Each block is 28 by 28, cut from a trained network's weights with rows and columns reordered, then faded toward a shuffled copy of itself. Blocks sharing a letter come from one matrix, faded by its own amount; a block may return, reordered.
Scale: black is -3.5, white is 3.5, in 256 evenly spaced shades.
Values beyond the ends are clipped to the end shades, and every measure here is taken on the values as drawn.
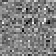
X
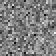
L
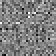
X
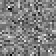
X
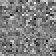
X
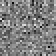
X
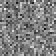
L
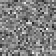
L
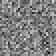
L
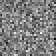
L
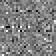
X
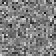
X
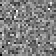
L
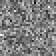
L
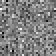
L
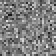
L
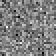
L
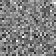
L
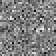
X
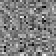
X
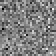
L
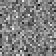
L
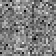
L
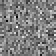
L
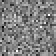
L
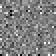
X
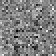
X
